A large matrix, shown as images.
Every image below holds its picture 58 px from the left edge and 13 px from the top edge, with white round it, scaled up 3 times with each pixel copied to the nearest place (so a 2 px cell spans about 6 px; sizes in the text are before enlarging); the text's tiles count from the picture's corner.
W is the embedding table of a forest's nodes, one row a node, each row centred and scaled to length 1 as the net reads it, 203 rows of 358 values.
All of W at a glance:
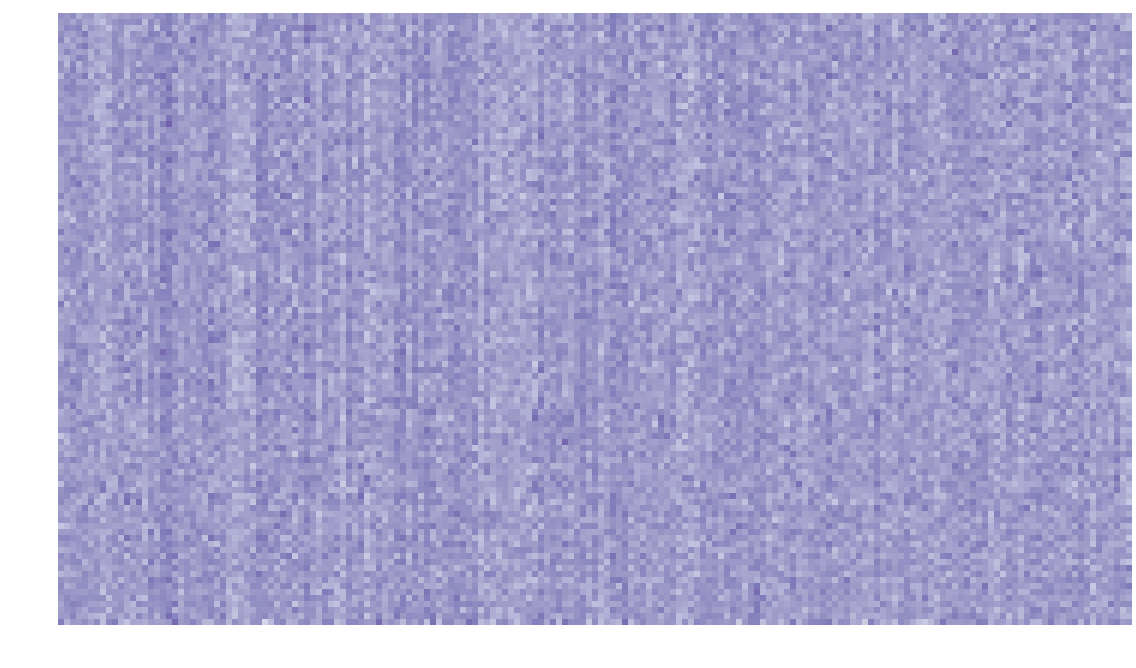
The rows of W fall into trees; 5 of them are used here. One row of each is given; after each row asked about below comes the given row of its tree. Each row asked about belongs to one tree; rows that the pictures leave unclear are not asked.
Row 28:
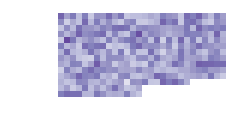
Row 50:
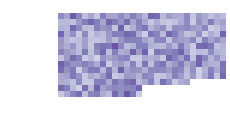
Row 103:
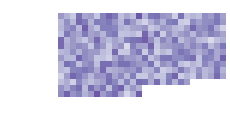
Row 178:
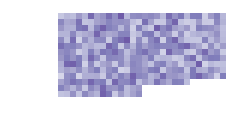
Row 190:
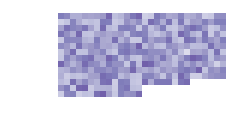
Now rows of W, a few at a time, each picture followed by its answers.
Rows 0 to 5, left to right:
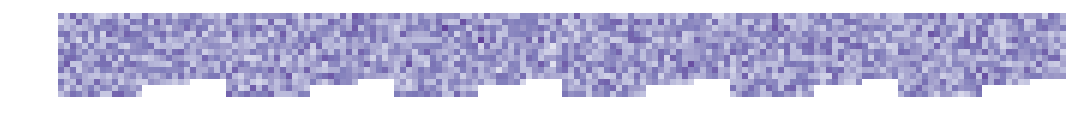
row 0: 50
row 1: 28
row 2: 28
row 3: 50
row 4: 178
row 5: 178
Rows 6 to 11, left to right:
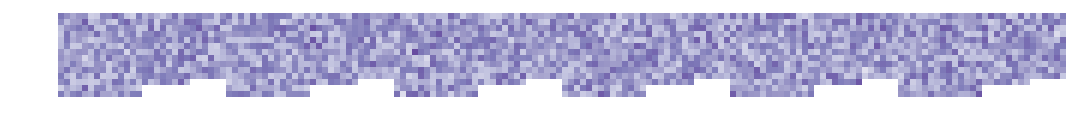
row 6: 28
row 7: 28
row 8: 28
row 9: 190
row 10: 28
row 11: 103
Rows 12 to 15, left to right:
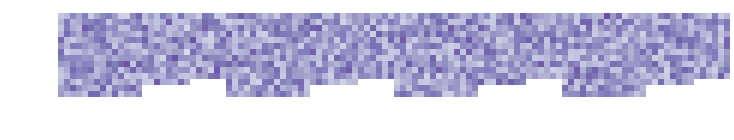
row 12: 103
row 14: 28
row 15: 103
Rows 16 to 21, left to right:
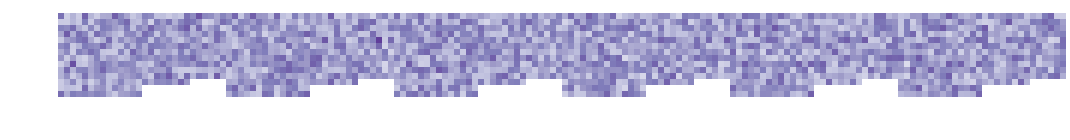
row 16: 28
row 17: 190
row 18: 28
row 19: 190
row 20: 103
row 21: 103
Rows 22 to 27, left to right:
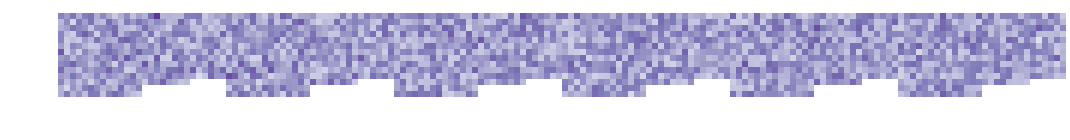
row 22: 50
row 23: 28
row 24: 28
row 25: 50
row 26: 28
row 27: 178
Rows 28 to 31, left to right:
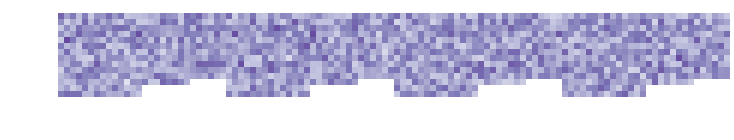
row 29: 28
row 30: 50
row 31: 50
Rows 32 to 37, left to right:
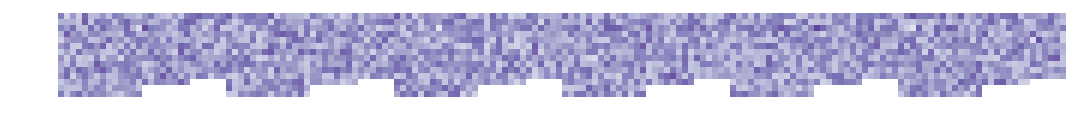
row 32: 28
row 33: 50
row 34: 50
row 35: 28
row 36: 28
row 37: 178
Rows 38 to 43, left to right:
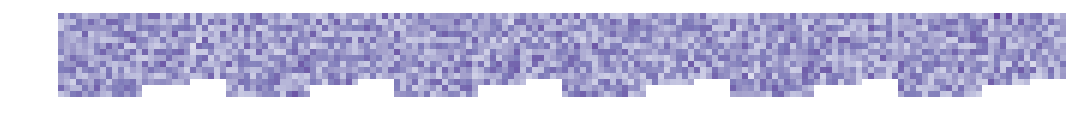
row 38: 50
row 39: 190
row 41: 50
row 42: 178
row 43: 50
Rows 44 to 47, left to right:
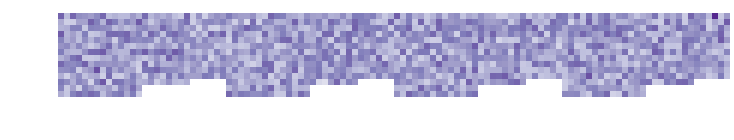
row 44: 50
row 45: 28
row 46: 28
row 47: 28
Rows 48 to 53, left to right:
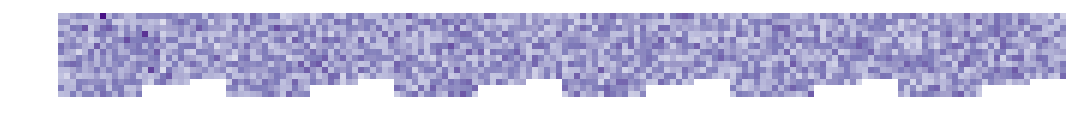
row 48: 178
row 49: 190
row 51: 178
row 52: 103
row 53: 50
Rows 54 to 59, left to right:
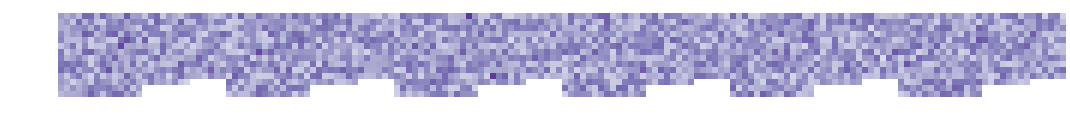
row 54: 50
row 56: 190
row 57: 178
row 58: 50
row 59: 178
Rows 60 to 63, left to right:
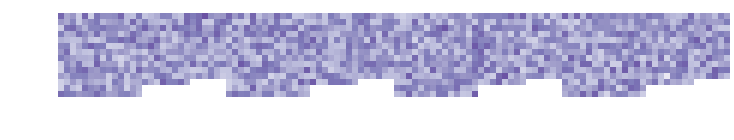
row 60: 28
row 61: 28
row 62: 178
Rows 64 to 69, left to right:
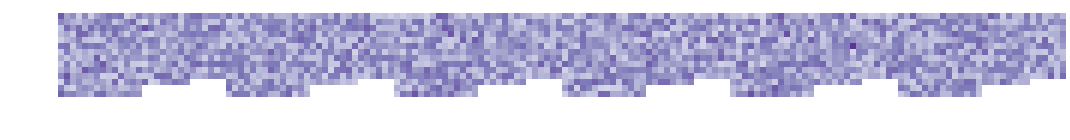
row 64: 28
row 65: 50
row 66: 103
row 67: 190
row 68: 103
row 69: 50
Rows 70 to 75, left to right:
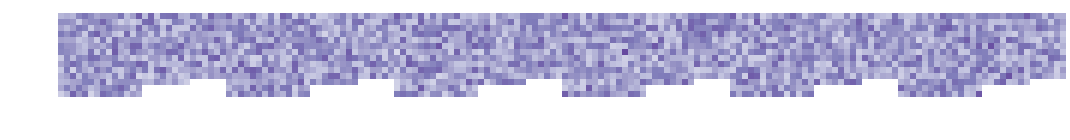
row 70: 178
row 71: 28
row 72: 28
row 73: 28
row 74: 28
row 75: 178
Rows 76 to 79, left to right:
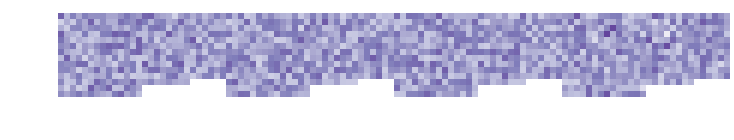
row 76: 50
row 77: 50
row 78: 50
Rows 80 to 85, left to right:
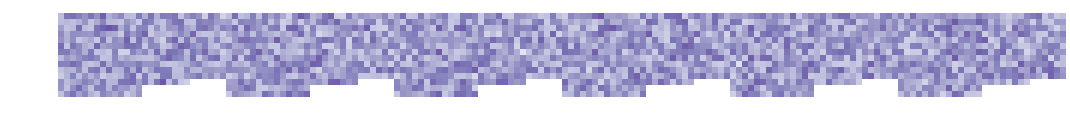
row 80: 178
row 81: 190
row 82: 190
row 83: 178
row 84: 178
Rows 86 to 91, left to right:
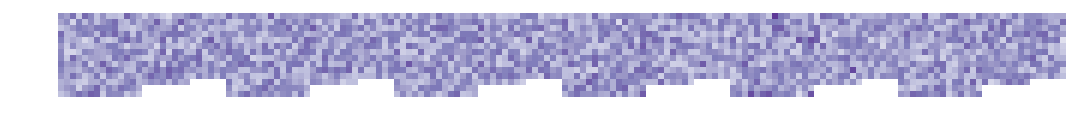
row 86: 50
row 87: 50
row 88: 50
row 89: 178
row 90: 103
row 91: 28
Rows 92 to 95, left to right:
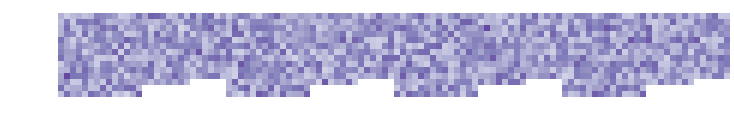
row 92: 103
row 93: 103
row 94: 28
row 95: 103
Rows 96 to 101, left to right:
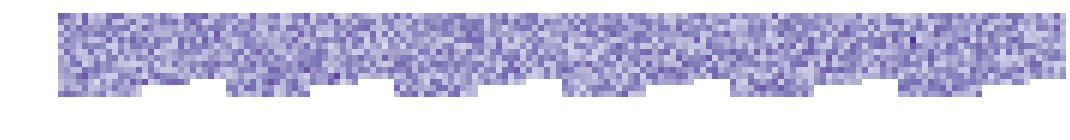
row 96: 28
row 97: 190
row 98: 50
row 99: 50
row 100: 50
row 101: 178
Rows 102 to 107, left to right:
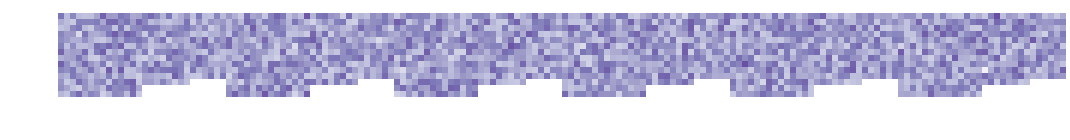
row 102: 50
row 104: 178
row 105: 28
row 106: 50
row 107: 50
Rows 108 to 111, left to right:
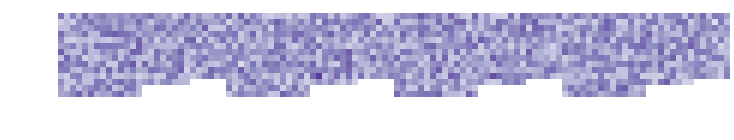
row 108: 50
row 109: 50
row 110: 28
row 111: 178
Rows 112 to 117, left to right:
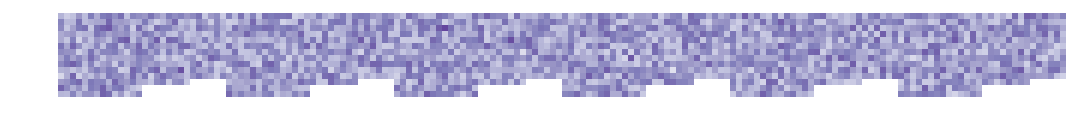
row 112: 178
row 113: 28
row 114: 103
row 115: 28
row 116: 50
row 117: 28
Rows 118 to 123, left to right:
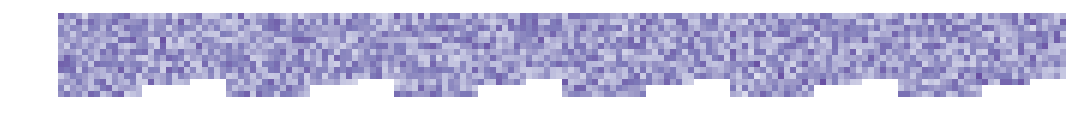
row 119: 50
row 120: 28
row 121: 178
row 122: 50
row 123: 28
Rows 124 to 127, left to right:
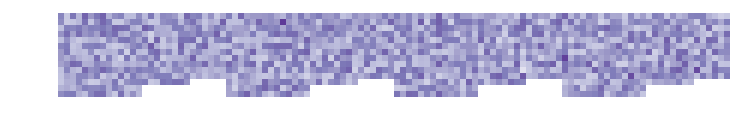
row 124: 28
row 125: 50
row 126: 28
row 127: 50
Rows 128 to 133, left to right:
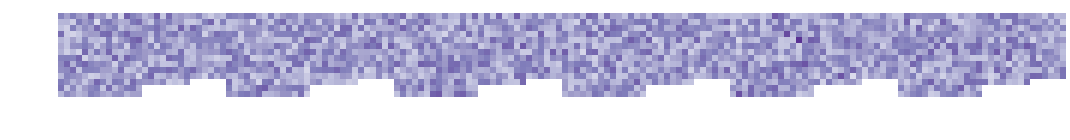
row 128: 50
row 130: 190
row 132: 103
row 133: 178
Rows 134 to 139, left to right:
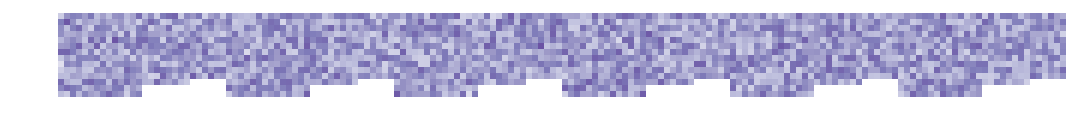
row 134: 178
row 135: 178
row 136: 28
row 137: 178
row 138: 50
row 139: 178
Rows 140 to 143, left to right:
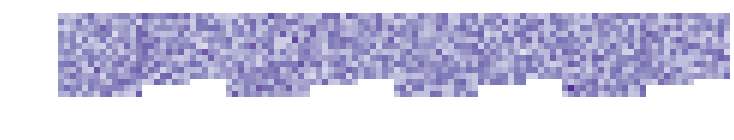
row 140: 178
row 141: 103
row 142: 190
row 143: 178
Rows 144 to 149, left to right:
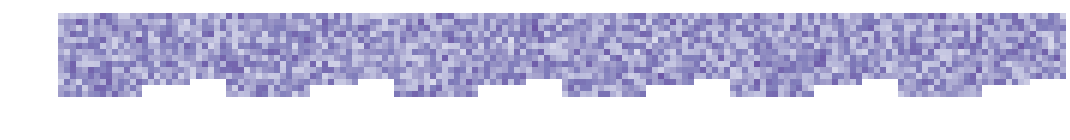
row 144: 103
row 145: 50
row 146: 28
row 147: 190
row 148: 190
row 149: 178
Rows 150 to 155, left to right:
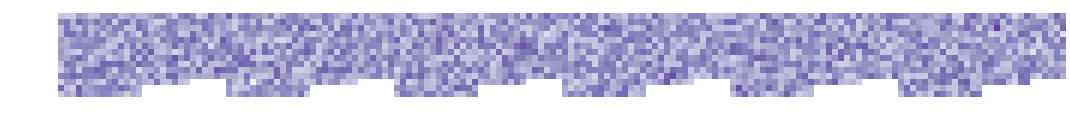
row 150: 103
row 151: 50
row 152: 103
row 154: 178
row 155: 190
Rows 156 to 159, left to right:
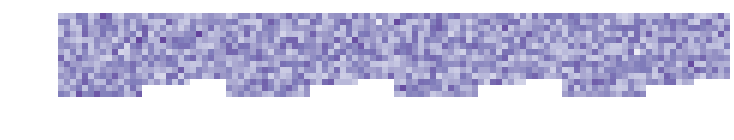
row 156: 103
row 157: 178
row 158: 178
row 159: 190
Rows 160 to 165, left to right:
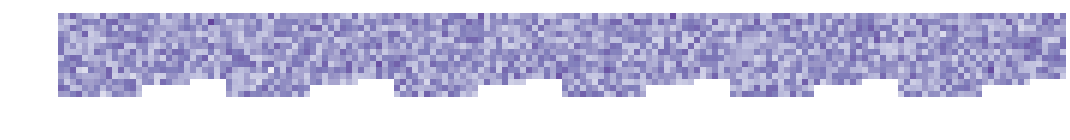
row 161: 50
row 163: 50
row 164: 28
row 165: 103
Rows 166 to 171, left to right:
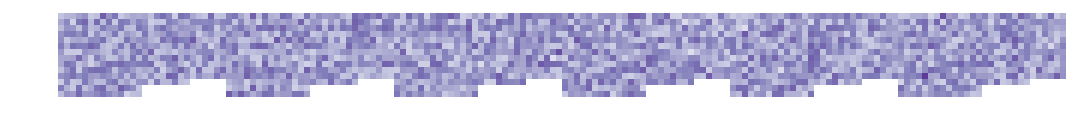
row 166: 103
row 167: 28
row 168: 28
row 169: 190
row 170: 178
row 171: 103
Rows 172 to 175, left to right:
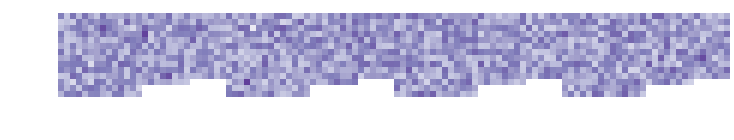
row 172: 50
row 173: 28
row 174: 50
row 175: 50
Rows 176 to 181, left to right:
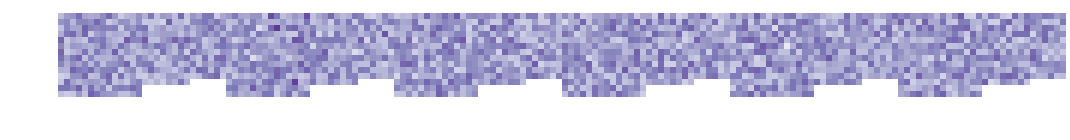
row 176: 103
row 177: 190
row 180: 28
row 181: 28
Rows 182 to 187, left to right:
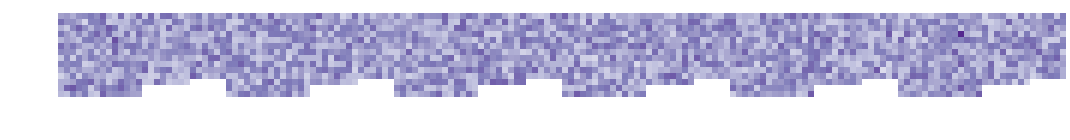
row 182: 178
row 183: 50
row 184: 190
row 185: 28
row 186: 178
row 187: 103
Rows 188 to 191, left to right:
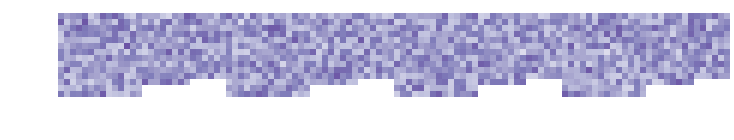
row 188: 28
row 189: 50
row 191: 28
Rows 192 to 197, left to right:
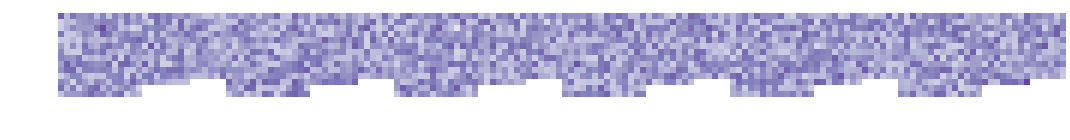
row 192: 50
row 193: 190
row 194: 178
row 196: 190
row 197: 28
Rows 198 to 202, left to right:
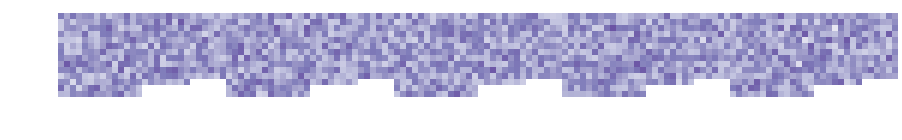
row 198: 50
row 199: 178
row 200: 50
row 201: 190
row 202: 190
